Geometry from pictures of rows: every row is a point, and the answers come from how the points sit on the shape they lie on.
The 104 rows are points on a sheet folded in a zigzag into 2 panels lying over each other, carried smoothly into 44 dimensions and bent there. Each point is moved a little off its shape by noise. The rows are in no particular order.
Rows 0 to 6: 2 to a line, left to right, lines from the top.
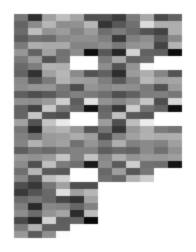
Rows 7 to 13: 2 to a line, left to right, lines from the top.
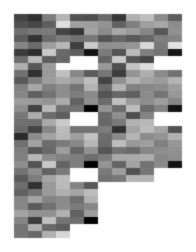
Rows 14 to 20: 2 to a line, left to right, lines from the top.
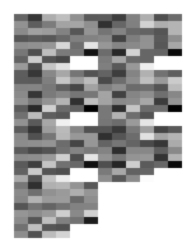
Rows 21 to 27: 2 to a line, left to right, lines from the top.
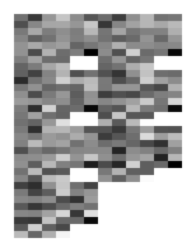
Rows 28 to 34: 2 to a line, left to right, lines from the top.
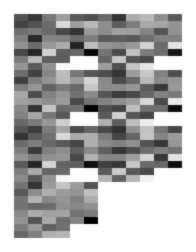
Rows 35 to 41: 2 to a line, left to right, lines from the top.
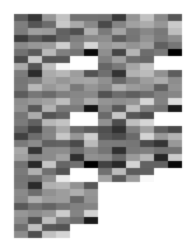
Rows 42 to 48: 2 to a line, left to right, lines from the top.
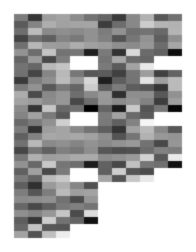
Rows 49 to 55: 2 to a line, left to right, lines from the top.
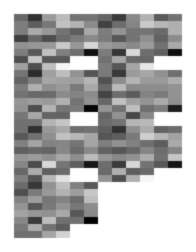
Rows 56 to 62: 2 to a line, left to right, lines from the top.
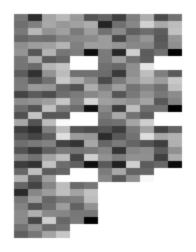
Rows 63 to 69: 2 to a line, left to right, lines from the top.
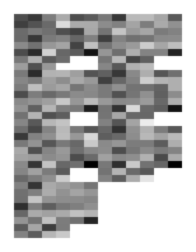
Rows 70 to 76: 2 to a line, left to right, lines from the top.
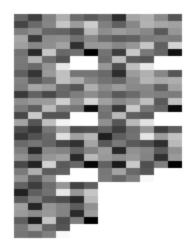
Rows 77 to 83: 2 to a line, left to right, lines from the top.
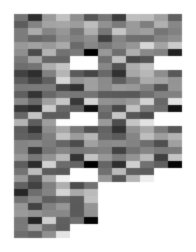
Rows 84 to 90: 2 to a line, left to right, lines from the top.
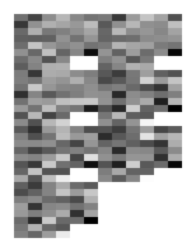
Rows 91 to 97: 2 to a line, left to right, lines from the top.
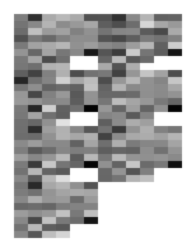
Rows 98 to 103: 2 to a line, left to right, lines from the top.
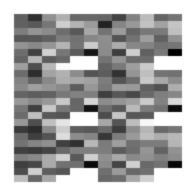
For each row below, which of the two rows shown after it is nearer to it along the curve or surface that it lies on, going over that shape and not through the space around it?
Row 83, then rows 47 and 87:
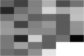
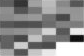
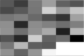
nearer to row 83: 87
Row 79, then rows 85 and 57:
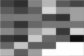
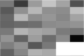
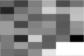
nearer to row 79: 57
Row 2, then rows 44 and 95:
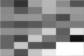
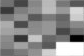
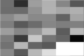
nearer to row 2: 95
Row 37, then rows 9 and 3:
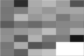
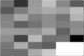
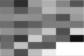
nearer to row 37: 9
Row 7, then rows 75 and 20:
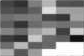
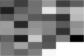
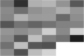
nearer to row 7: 75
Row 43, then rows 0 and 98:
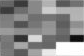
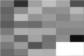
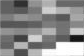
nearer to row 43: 98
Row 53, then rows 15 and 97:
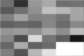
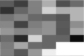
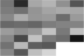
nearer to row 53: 15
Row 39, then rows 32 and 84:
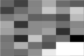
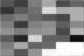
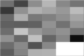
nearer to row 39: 32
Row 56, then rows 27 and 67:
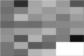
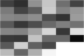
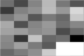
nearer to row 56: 67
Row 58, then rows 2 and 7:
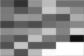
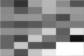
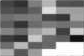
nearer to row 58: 7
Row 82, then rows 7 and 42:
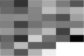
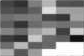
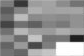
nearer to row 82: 7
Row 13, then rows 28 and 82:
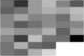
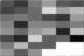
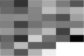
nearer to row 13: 82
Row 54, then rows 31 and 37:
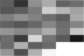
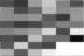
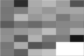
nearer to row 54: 31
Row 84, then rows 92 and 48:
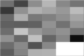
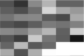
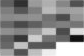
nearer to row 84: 92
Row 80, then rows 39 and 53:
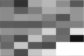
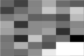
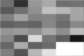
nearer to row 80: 39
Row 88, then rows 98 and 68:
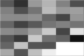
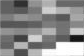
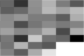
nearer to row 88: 68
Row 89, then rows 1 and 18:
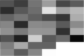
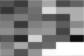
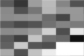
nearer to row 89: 1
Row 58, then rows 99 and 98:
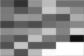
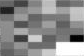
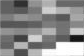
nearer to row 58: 98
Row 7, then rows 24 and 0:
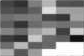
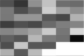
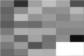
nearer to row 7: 24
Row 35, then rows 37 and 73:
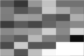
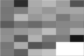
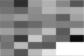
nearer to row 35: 73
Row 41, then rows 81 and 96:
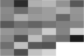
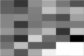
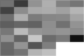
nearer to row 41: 81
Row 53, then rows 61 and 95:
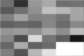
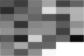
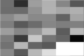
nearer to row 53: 61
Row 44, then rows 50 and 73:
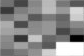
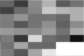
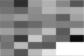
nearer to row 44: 73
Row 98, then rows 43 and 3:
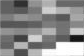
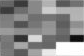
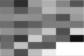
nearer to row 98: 43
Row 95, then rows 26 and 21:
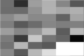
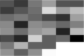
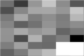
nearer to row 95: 21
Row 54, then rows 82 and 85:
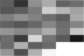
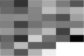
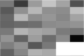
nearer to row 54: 82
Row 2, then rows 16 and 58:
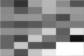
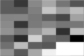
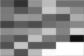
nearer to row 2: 16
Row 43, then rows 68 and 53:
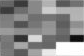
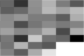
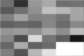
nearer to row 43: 53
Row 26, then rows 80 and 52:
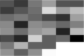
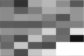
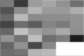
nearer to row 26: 80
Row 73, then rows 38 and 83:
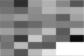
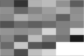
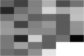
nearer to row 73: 38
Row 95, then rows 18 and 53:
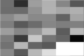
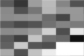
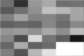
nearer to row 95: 18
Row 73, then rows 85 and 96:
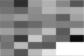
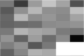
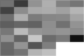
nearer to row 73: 85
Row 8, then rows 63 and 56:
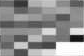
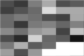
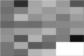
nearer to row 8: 56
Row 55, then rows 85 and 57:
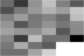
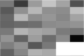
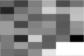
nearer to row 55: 85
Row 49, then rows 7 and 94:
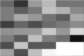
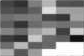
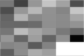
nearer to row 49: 7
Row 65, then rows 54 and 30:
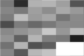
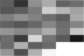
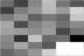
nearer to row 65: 30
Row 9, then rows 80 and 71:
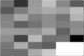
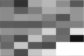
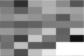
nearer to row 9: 71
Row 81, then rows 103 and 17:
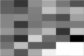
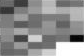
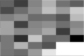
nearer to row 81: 17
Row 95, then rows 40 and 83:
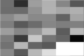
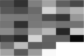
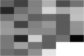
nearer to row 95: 40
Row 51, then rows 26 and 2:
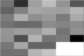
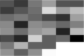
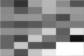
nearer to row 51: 2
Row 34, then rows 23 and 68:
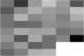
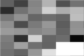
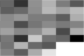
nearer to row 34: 68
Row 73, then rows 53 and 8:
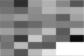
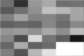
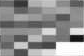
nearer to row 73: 8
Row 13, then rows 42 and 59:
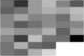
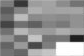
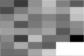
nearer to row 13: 59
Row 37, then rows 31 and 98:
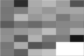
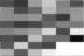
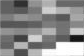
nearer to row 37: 31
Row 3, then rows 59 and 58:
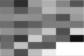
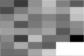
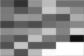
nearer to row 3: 59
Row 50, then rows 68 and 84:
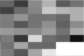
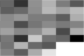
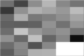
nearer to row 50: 84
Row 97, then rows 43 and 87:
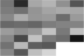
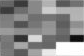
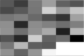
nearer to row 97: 87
